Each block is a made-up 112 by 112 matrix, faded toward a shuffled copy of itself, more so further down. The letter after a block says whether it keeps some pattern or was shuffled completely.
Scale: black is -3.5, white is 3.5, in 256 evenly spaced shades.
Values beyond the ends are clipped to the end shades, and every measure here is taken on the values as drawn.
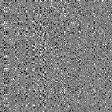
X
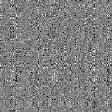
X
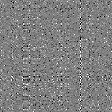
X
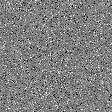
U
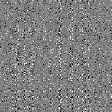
X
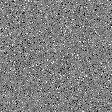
U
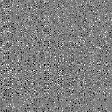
X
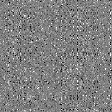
X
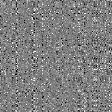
X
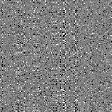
X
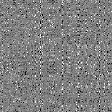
X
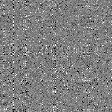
X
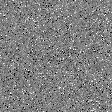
U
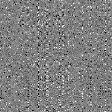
X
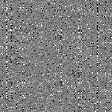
X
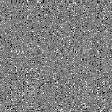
X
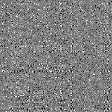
X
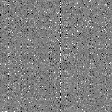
X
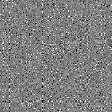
X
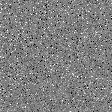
U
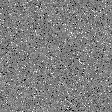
U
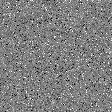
U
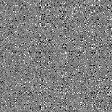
X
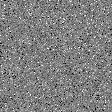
U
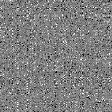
X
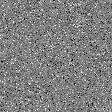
U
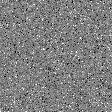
U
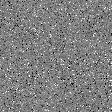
U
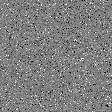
U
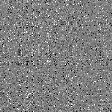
X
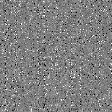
X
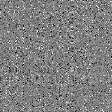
X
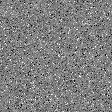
U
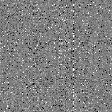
X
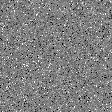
U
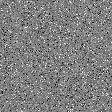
U
